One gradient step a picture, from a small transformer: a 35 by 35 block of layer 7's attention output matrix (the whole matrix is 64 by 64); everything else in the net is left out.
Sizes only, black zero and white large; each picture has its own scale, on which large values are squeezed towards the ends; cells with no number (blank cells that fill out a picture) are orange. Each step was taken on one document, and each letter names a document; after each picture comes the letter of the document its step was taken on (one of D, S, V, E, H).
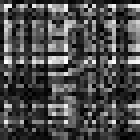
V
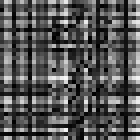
V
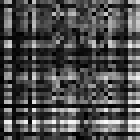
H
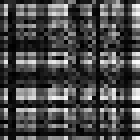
V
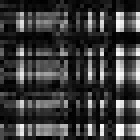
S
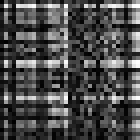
V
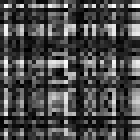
V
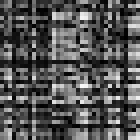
H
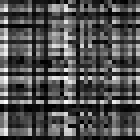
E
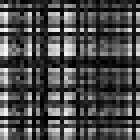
E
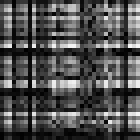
H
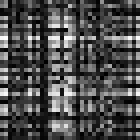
E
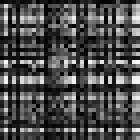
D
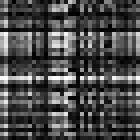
E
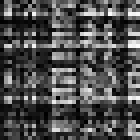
H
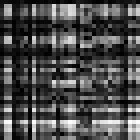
H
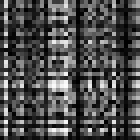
V
